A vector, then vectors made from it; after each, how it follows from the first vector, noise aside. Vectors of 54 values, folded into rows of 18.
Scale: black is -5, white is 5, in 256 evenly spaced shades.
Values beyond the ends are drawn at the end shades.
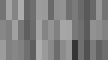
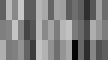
scaled up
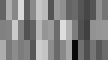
scaled up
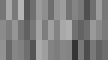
copied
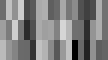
scaled up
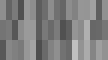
negated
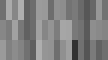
copied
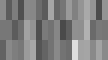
negated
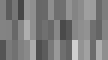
negated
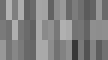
copied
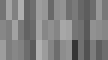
copied
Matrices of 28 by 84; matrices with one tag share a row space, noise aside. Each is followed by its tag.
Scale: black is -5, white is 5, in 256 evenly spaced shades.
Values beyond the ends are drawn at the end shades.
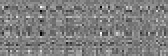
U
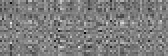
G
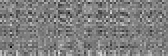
G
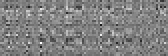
U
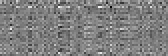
G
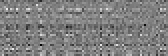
U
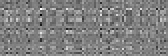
U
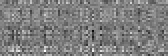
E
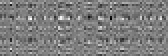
G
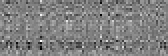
U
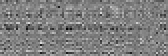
U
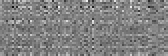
E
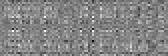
E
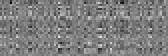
G
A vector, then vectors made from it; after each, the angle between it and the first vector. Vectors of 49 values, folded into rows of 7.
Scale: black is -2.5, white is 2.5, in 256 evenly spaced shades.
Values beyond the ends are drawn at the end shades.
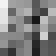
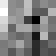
nearly parallel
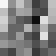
nearly parallel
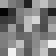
partly opposed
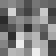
partly opposed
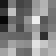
nearly opposite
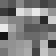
orthogonal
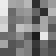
nearly parallel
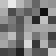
partly aligned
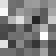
partly aligned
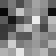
partly opposed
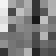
nearly parallel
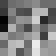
nearly opposite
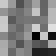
partly aligned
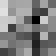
nearly parallel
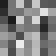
partly opposed
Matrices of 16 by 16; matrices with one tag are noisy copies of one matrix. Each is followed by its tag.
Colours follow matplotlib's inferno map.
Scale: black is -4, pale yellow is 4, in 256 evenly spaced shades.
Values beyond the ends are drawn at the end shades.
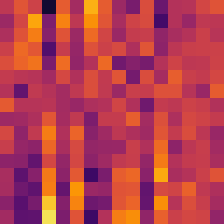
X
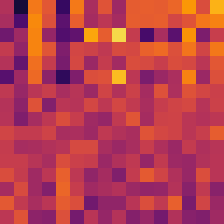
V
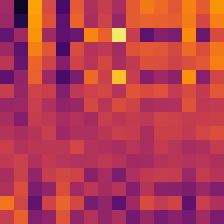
V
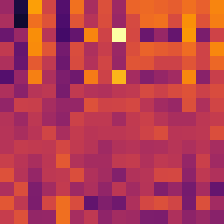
V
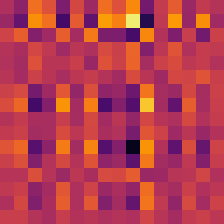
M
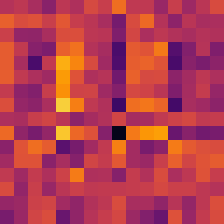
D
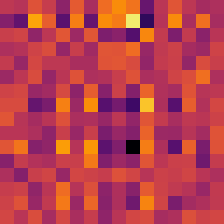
M
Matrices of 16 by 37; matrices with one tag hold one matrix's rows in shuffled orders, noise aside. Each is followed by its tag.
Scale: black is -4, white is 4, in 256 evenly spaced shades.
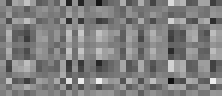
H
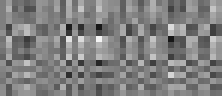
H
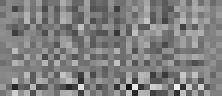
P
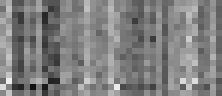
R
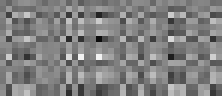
H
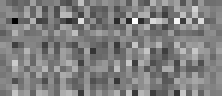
P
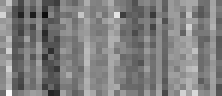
R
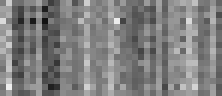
R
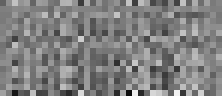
P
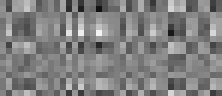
H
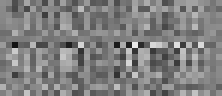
P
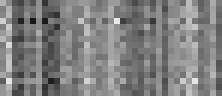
R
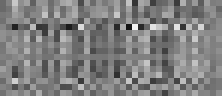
P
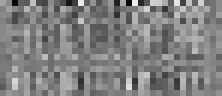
P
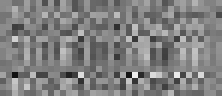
P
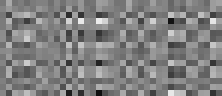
H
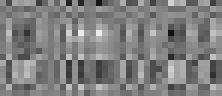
H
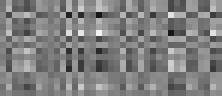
H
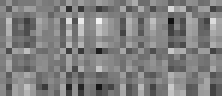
H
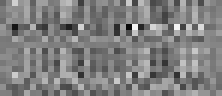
P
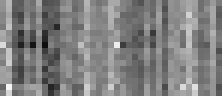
R
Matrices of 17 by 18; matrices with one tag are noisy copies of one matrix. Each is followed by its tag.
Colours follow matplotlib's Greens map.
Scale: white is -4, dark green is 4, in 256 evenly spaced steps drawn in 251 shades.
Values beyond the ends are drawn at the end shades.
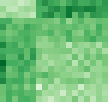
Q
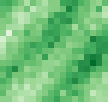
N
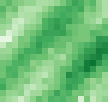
N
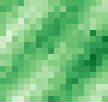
N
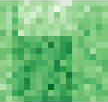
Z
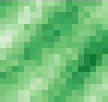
N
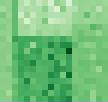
Z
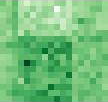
Z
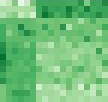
Q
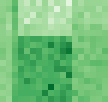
Z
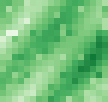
N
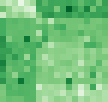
Q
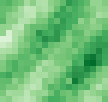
N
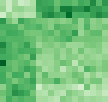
Q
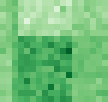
Z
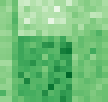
Z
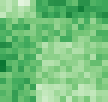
Q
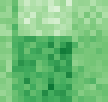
Z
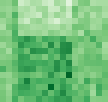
Z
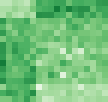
Q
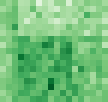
Z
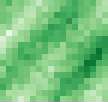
N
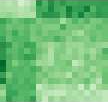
Q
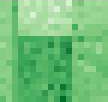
Z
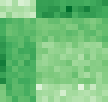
Q
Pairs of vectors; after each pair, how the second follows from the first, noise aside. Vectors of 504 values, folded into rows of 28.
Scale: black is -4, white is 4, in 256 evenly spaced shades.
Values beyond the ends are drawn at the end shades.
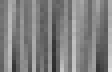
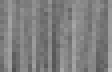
shrunk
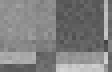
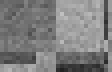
negated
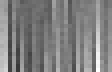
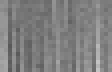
shrunk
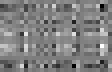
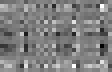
negated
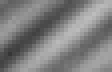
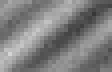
negated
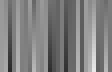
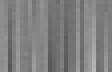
shrunk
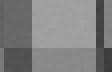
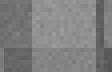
shrunk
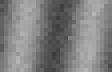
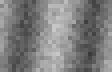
negated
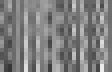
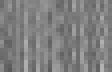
shrunk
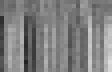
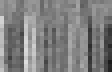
negated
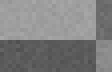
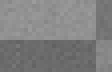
shrunk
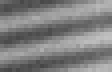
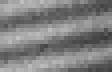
negated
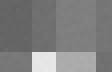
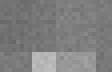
shrunk
